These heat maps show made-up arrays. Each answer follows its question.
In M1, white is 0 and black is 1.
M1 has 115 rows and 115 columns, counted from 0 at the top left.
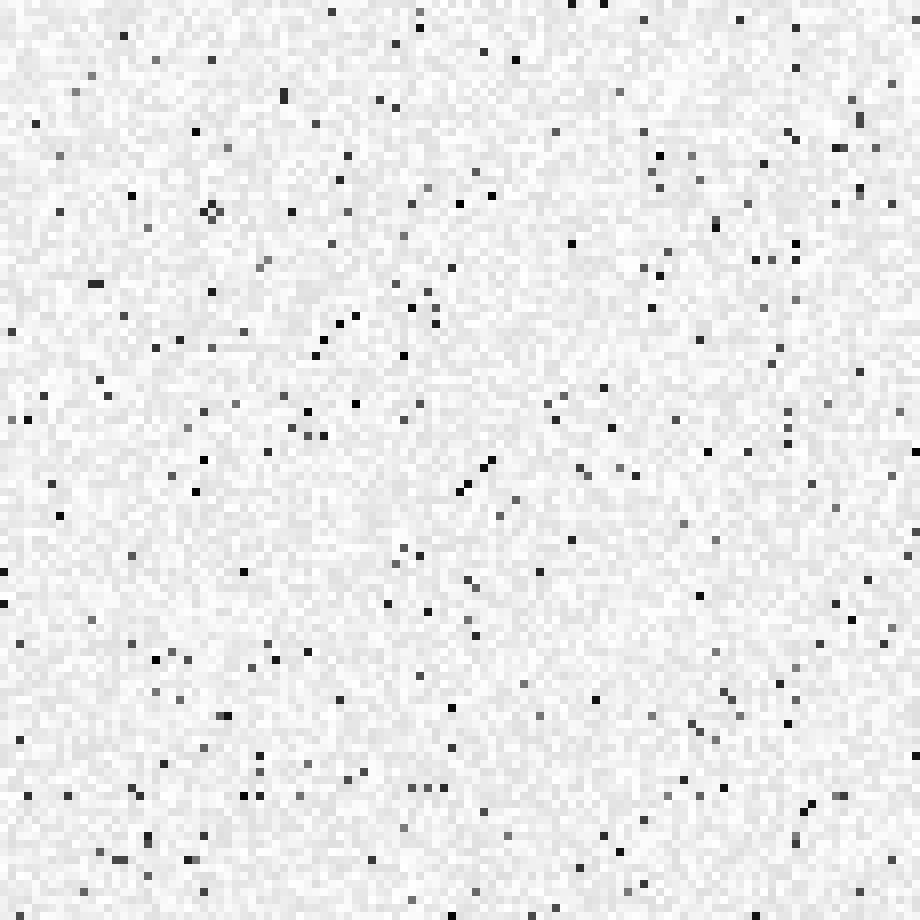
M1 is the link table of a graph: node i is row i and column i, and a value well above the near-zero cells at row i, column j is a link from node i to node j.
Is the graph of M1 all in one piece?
no
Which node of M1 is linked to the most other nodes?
node 99
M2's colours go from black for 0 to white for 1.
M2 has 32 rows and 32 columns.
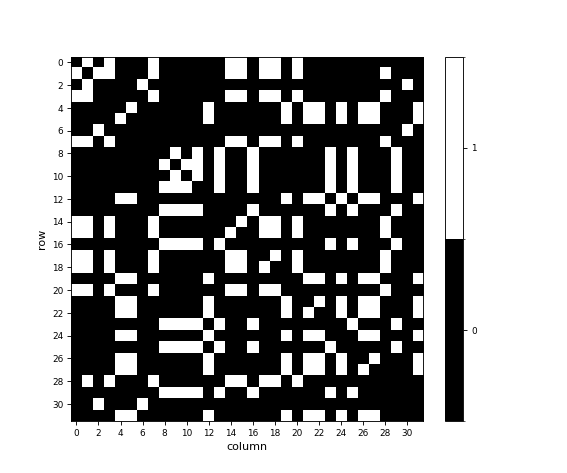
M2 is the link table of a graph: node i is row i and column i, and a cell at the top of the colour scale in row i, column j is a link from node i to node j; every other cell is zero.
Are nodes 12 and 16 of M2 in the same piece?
no
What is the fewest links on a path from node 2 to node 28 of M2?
2
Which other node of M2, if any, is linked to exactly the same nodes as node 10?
node 8
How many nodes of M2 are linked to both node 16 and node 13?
7
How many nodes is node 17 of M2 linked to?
9
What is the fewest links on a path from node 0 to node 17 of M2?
1
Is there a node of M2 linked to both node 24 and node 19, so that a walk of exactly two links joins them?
yes
